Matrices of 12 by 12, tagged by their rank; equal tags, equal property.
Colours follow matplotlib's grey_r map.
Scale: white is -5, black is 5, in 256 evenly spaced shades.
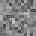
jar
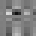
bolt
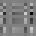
bolt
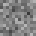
jar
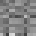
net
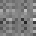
net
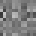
net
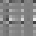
bolt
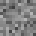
jar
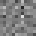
net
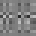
bolt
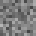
jar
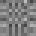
net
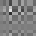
bolt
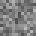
jar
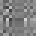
net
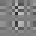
bolt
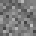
jar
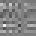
net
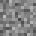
jar
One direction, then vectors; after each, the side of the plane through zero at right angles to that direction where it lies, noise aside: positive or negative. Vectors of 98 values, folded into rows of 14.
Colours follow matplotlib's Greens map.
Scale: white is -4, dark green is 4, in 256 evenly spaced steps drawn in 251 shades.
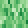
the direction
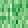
negative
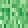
positive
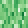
positive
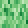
positive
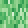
negative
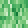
negative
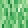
positive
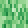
positive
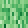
positive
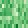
positive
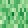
positive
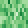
positive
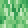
negative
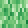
positive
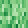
positive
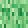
positive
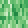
negative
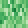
negative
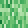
negative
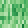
negative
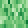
positive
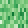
positive
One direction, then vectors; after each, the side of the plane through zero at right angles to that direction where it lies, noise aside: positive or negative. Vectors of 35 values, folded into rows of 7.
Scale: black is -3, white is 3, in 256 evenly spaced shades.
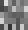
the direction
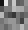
positive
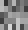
negative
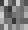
positive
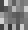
positive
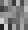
positive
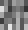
negative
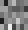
negative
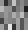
negative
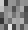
negative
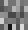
positive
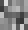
positive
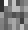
positive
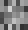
negative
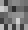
negative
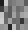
positive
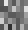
positive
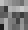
positive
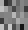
negative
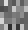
positive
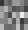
negative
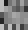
negative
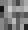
positive
